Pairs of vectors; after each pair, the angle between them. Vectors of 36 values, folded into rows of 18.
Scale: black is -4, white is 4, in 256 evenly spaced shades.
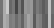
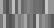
orthogonal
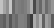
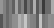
orthogonal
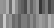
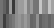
nearly opposite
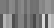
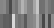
partly opposed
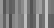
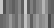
partly aligned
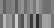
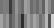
orthogonal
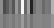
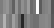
orthogonal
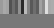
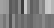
nearly parallel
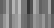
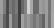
nearly opposite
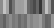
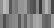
nearly parallel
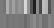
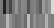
orthogonal
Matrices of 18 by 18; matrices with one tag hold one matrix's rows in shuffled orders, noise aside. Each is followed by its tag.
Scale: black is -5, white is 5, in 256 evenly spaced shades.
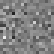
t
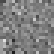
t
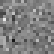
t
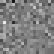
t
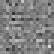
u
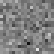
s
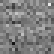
u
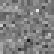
s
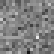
s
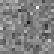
s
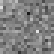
s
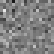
t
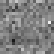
u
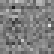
u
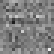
u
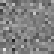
t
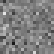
t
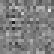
u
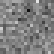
s
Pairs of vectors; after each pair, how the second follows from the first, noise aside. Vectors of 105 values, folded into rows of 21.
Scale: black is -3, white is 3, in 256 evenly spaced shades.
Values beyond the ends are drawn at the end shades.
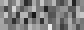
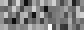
copied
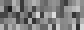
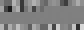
partly zeroed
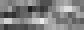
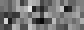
sign-scrambled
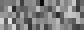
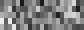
copied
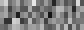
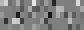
partly zeroed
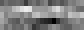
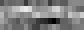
copied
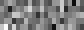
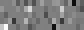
partly zeroed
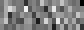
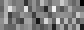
copied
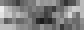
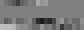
partly zeroed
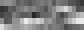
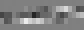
partly zeroed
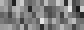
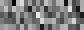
copied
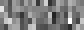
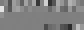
partly zeroed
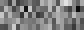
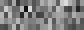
copied
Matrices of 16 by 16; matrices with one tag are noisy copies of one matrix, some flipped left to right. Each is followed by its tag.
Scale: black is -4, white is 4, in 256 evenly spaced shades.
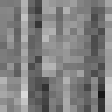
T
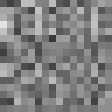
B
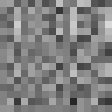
B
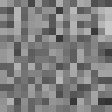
B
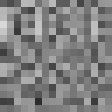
B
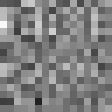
B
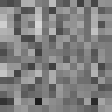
B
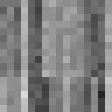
T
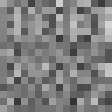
B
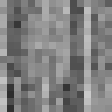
T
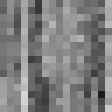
T
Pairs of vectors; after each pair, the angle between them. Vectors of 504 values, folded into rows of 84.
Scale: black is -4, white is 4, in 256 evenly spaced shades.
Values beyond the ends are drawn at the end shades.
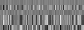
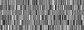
partly opposed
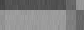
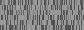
orthogonal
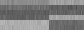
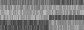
nearly opposite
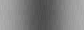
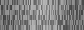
partly opposed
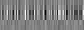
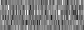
partly aligned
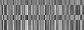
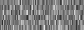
partly aligned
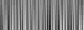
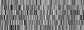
orthogonal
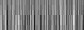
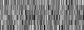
partly aligned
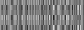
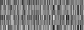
nearly opposite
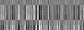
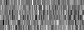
partly aligned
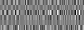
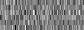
partly aligned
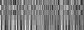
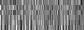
nearly parallel
